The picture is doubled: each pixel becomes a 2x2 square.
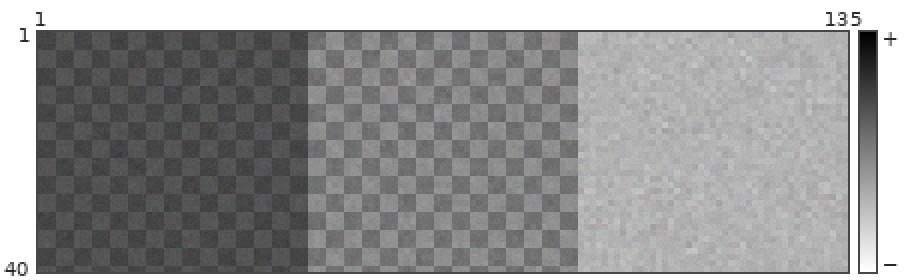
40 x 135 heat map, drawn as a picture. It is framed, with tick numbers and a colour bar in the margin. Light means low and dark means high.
The table splits into one row of 3 panels. Panel 1,1: high, checkered, faint in contrast. Panel 1,2: middling, checkered. Panel 1,3: low, fine-grained, faint in contrast.
